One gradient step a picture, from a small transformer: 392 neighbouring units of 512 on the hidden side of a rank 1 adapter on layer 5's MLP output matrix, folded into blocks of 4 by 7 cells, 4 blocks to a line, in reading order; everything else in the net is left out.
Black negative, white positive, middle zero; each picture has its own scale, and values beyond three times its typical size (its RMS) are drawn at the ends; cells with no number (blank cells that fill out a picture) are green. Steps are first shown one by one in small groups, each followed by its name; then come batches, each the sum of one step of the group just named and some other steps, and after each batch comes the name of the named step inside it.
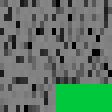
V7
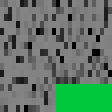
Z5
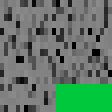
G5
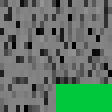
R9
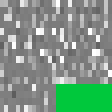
R9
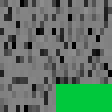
R9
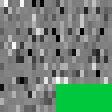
G5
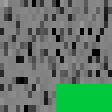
G5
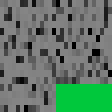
Z5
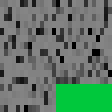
Z5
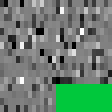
R9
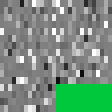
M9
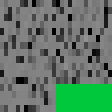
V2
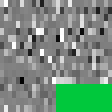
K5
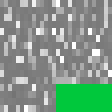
M9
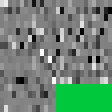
K5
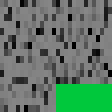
M9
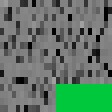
K5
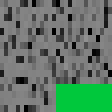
V2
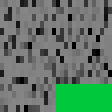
K5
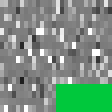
V2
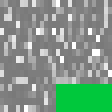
M9
